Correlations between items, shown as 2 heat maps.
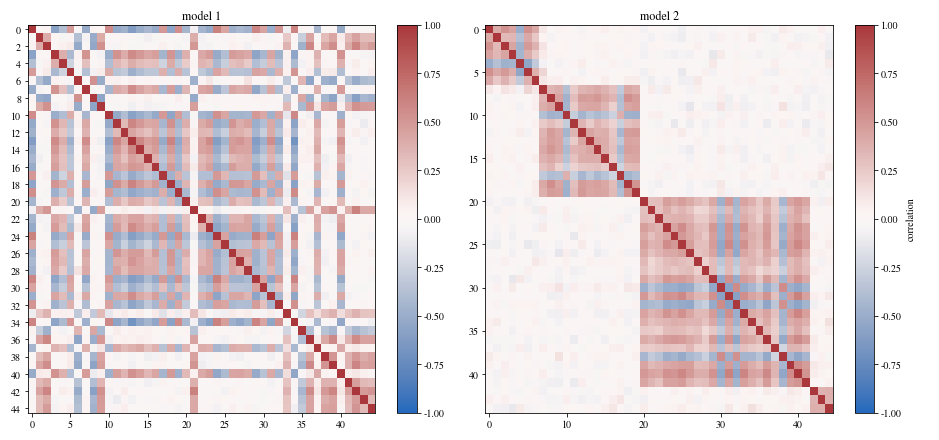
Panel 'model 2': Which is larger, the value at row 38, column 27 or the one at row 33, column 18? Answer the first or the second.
the second
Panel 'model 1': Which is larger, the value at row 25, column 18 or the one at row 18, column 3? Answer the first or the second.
the second
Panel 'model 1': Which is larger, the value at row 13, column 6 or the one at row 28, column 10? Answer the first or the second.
the first
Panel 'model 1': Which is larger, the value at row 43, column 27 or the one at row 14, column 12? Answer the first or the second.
the second
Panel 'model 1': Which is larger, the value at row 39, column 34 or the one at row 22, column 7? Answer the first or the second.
the second
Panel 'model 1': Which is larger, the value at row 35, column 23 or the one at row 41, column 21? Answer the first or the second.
the second
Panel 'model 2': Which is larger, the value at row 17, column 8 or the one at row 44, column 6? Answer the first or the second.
the second
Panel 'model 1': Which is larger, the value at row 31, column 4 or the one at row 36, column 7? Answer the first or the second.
the first
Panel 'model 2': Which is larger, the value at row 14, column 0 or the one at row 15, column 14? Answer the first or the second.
the second
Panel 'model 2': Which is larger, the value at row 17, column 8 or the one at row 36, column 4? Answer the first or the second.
the second
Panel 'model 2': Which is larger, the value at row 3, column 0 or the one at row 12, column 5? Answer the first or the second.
the first
